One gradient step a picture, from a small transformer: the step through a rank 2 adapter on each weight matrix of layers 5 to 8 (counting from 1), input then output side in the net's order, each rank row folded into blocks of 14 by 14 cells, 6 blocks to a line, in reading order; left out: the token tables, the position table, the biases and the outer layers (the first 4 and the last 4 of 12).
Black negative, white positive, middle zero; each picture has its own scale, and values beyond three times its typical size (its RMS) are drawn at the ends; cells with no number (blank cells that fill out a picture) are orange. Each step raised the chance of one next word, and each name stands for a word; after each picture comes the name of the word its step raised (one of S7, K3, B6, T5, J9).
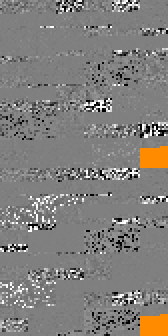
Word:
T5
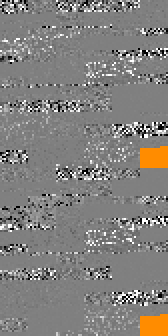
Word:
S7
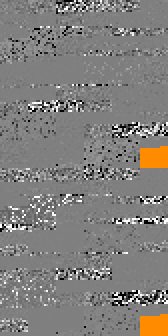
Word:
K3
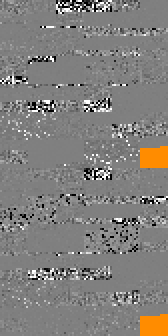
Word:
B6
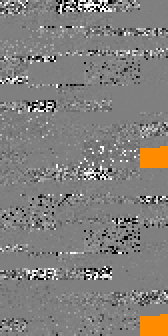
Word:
B6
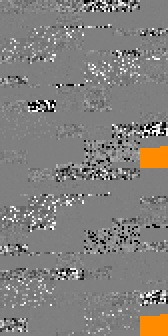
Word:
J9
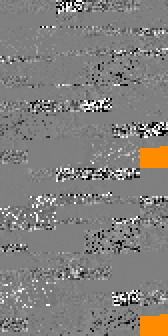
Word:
T5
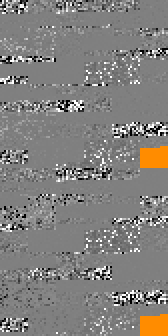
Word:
S7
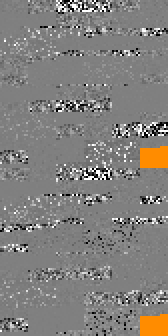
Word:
T5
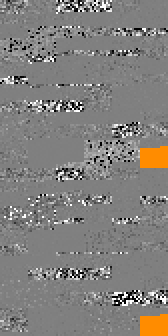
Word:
K3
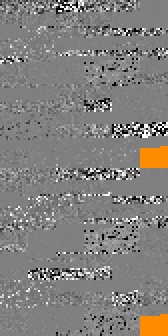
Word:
T5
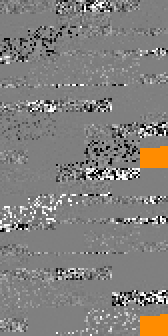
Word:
K3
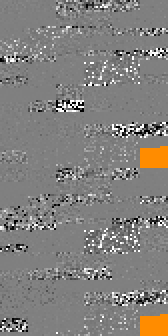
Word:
S7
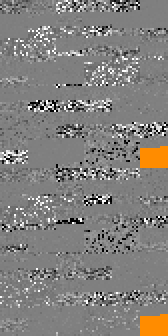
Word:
J9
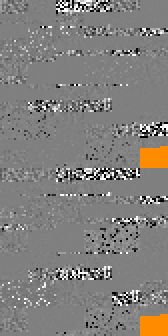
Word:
T5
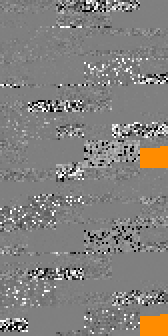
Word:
J9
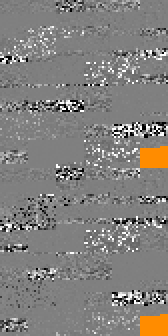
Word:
S7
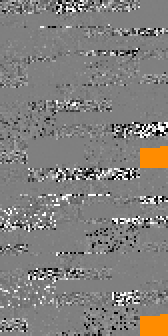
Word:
T5
